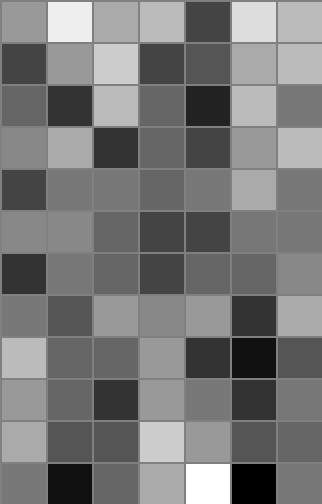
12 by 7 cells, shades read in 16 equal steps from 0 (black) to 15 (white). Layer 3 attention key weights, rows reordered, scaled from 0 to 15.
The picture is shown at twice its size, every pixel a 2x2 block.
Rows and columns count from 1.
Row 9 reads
11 6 6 9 3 1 5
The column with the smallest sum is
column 5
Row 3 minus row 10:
-3 -3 8 -3 -5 8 0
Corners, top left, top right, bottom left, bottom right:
9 11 7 7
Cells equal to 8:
5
